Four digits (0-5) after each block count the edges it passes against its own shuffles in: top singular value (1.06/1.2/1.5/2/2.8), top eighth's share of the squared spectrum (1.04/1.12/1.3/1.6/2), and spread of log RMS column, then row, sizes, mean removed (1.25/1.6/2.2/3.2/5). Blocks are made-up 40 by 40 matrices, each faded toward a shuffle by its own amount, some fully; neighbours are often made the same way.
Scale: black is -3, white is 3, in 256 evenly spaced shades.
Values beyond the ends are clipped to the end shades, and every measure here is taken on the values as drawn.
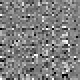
4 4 2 2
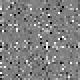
3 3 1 1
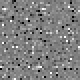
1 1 0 0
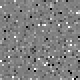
1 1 0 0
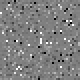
0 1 0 0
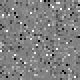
0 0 0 0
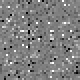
2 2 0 1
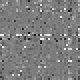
3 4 1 2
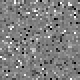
0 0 0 0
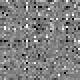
3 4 2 2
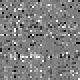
3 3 1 2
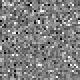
1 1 0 1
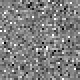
0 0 0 0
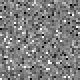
0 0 0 0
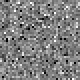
0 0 0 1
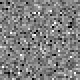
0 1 0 0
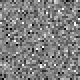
0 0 0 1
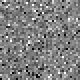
0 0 0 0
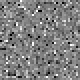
2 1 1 0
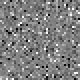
1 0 0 0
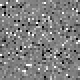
0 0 0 0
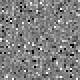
1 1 0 0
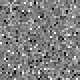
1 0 0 0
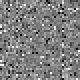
3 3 1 0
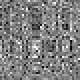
4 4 2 2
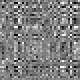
4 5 3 3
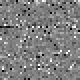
1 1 0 1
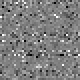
2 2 0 2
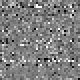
2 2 1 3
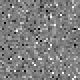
1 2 0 1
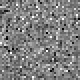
1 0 0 0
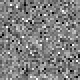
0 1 0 0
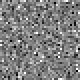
0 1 0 0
